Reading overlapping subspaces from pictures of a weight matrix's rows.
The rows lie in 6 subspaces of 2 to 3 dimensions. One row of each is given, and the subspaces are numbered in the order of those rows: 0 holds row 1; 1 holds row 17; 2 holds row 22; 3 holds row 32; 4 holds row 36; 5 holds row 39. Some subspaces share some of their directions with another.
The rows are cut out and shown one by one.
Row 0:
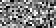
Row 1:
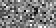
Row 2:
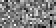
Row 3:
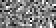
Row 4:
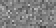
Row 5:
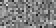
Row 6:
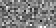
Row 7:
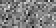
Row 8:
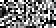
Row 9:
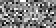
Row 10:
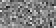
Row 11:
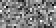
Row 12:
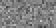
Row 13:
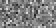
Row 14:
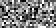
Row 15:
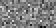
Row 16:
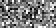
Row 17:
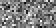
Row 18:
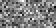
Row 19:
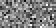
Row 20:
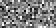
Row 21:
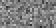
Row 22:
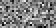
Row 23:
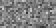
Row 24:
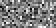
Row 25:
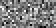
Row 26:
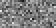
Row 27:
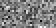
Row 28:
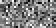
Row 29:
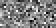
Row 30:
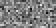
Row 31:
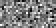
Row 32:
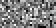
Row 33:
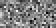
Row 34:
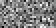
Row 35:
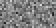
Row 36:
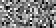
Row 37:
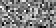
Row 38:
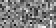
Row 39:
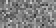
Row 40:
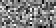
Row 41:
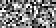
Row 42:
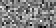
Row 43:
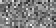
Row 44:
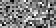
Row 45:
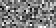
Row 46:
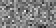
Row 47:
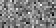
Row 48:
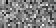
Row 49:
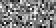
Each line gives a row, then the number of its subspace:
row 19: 5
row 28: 1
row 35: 5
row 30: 0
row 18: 4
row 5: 3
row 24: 1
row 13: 5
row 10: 2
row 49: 0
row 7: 1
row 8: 3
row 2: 3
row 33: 0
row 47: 5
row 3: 4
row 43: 1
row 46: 0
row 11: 4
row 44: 2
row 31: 0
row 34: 5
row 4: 2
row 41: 5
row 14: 2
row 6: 3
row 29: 0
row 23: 0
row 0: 2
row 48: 5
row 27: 1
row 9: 4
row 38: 3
